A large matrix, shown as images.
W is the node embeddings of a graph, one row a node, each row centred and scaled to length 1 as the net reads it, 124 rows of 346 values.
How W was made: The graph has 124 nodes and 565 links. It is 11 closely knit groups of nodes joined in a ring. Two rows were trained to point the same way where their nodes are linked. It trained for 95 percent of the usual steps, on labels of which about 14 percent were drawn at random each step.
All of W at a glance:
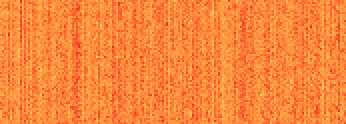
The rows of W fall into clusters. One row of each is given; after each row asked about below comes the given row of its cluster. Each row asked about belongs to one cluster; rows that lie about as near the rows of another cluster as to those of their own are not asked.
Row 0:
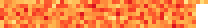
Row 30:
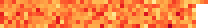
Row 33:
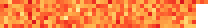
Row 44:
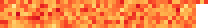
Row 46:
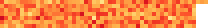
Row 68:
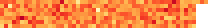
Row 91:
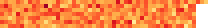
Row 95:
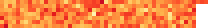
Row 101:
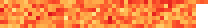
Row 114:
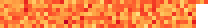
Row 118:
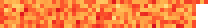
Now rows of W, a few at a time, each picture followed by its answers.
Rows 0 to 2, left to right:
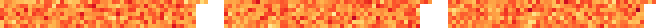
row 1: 101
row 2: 30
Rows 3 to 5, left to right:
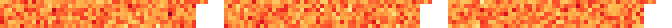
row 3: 118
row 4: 44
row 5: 114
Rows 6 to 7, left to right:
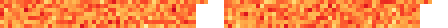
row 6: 46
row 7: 68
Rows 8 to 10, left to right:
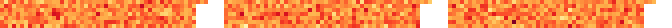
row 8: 44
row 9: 46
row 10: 91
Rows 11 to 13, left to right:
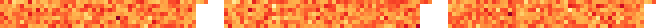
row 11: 30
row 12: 101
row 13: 30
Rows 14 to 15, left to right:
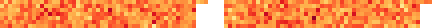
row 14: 30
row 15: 33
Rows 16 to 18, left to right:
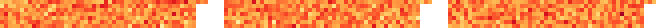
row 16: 101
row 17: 68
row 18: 46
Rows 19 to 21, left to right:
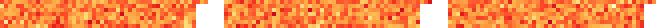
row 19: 30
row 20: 33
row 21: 46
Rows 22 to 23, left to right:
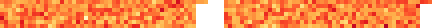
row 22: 0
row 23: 101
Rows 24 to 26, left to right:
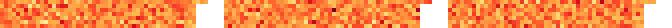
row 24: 0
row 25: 95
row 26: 0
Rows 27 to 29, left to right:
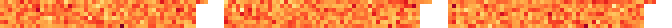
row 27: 91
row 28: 0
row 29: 101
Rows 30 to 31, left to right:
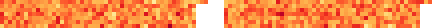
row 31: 118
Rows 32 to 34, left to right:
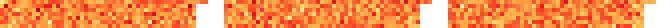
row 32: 101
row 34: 0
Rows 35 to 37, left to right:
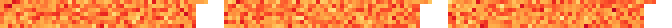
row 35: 91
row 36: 91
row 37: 101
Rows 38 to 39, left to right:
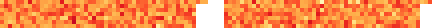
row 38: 91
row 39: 30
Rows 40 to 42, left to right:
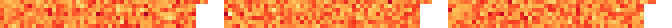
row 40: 118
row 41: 46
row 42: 33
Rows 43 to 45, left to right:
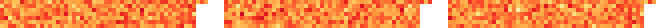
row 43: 46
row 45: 46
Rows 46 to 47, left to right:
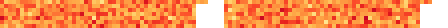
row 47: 33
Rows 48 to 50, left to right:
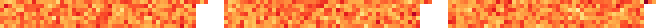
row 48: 118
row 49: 95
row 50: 101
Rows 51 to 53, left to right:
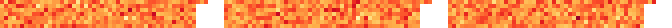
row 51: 44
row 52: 33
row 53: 44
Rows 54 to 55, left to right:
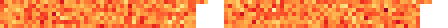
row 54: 33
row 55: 114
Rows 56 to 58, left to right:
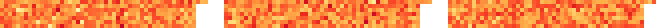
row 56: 0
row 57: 0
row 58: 30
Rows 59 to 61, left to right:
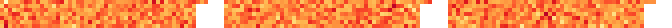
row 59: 114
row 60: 95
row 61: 68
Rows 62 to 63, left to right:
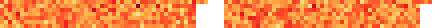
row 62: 46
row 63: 44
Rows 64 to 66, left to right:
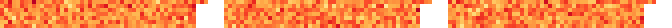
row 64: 46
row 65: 114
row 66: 44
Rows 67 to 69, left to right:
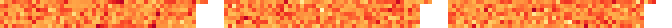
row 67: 33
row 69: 101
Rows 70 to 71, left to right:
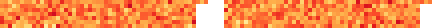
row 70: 114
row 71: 44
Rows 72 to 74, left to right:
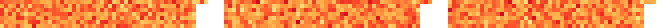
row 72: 68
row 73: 101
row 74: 0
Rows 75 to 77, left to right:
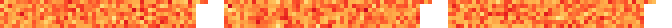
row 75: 95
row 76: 44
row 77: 91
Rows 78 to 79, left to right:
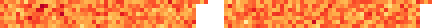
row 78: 44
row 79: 114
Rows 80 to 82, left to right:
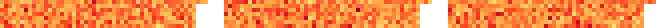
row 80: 0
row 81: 68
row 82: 33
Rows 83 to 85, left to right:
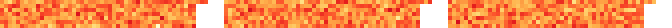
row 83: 101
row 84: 118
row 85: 46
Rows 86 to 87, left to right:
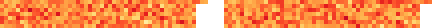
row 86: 114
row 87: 101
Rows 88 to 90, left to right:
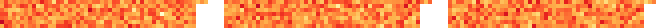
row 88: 0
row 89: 30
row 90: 30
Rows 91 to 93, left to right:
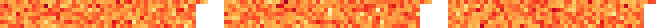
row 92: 91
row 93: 95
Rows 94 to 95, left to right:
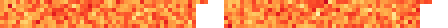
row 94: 95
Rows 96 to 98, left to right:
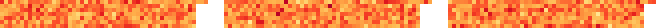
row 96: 30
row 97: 68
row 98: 33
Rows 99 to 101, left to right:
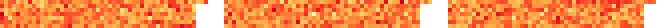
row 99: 30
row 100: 46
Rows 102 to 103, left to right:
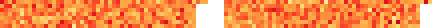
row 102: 0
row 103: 68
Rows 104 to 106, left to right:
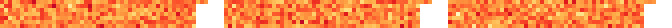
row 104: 46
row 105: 68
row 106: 91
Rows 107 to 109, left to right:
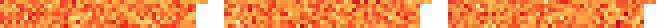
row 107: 30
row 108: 0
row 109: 30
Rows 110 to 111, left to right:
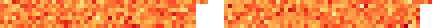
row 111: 114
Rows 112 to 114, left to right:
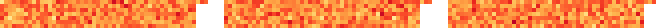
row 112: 33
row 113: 33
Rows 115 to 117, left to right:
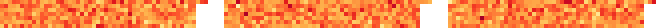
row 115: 33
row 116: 91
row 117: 33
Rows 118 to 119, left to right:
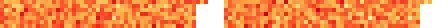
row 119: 0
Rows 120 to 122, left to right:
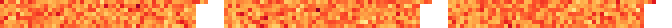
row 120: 44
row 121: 101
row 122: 95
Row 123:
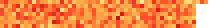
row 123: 68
